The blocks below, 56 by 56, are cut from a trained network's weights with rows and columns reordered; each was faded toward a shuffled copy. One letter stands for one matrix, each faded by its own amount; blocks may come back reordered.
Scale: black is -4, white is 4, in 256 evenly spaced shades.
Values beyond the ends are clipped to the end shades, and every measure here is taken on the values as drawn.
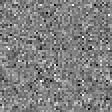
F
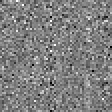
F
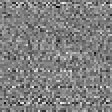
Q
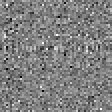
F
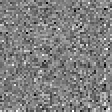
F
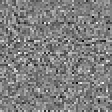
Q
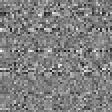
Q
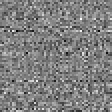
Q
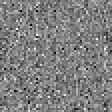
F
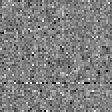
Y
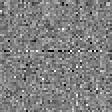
Y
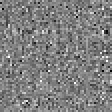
F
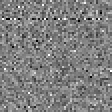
Y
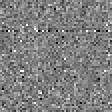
Y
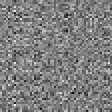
Q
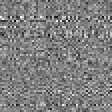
Q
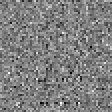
Y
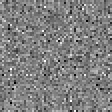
F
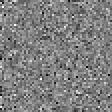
F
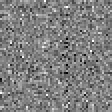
F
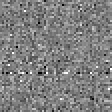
Y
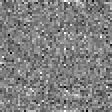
F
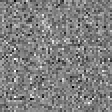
F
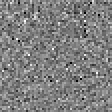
F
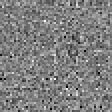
F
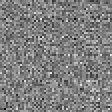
Q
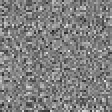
Q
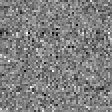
Y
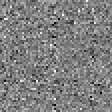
F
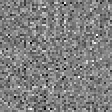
Y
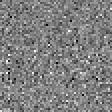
F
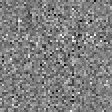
F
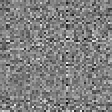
Q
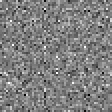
F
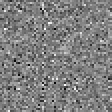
F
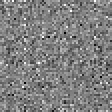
F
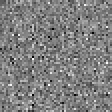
F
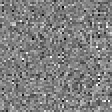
F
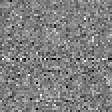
Y
